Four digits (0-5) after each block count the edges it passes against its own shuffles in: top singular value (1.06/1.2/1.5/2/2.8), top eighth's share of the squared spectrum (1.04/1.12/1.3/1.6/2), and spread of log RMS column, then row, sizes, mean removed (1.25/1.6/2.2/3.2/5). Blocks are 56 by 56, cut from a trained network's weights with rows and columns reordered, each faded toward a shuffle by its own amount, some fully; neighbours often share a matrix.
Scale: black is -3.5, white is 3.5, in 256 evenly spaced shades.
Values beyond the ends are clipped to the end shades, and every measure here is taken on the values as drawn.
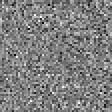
3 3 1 1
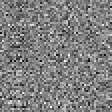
3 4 1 2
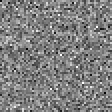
0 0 0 0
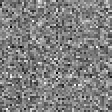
3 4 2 2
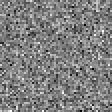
0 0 0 0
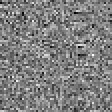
3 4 1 2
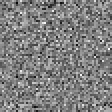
3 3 1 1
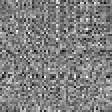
3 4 1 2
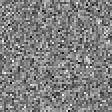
1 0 0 0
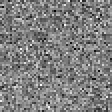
2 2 0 0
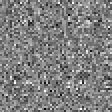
3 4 2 2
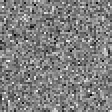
0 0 0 0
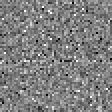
1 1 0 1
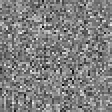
2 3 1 1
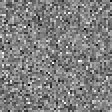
0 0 0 0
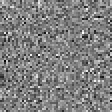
3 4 2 2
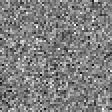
1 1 0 0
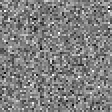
1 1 0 0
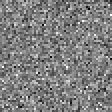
0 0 0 0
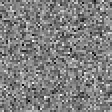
0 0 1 0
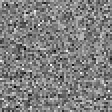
1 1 0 0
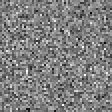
1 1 0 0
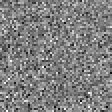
0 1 0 0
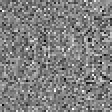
2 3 2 1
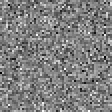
1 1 0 0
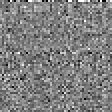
3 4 1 2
